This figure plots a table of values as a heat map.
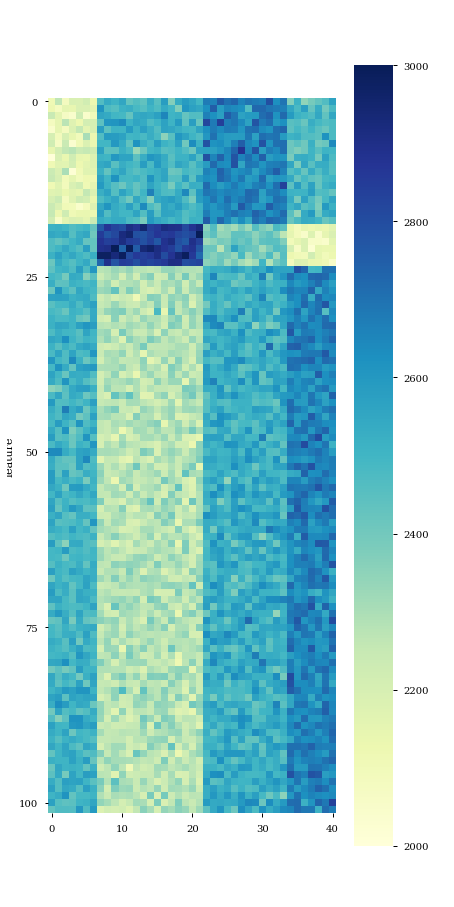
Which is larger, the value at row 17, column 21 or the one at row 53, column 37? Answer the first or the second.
the second
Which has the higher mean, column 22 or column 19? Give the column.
22
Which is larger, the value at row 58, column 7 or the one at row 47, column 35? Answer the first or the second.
the second
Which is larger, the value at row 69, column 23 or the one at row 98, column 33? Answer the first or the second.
the first
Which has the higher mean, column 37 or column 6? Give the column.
37
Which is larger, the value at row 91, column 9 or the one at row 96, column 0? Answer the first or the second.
the second
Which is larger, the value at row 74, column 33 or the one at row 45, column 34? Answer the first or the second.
the second
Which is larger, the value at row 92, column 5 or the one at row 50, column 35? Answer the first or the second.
the second
